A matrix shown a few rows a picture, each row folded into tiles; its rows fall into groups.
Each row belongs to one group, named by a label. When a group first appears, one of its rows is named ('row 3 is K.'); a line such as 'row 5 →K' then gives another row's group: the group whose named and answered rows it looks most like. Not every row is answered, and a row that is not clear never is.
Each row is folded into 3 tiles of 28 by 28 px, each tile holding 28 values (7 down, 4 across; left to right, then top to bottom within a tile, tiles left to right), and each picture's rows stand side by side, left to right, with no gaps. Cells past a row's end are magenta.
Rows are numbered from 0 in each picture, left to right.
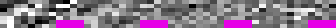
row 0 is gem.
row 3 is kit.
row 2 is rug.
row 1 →gem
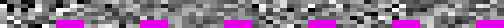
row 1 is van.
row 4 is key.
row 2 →gem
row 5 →gem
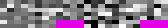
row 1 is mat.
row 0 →kit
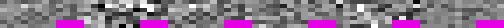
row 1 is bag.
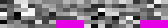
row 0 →mat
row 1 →mat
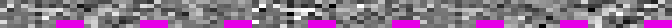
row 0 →kit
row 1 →gem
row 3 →kit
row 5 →kit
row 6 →van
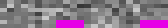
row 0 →kit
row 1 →van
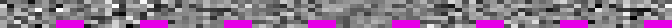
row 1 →key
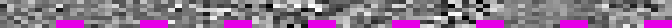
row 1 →key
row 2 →kit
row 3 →bag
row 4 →gem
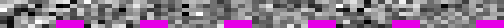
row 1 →key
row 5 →rug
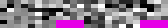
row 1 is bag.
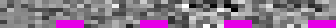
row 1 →key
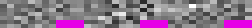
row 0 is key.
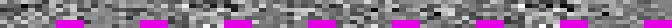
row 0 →rug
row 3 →kit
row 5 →mat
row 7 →mat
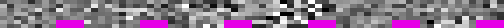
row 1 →kit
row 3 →key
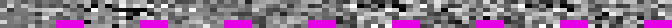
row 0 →kit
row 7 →mat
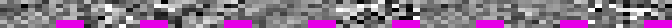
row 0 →rug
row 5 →rug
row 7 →kit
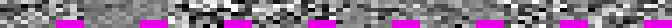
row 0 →rug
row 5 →van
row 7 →gem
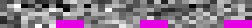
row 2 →rug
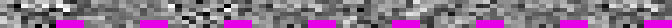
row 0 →bag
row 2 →key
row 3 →bag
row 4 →van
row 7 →bag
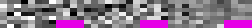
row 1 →rug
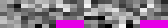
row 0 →bag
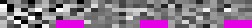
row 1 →kit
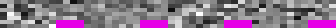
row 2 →gem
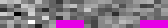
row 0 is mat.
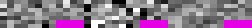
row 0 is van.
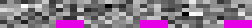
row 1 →rug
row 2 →mat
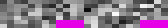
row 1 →gem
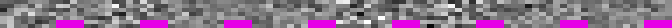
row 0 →gem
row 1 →key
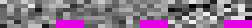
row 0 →key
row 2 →rug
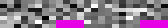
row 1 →kit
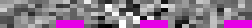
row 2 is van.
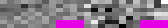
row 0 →rug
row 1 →van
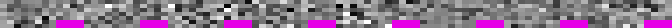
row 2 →key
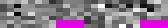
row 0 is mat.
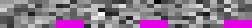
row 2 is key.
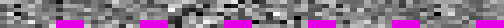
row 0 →mat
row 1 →van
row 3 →mat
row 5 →mat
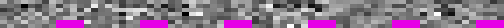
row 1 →kit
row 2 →mat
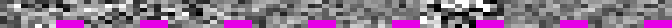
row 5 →bag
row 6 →van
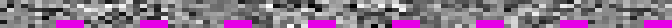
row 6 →gem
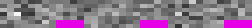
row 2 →mat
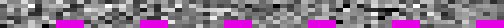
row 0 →key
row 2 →kit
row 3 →rug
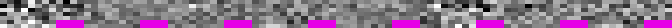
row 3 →van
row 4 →bag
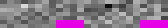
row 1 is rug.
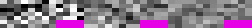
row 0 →rug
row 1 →van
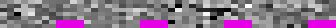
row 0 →mat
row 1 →kit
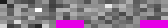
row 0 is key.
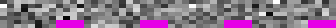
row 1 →van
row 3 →mat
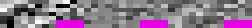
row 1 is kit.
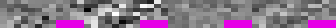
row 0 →van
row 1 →gem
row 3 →gem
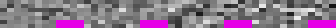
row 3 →kit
